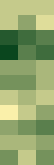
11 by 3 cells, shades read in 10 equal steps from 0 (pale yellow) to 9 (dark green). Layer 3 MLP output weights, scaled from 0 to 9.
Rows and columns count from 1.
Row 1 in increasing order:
2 2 2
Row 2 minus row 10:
-1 1 -3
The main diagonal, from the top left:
2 4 6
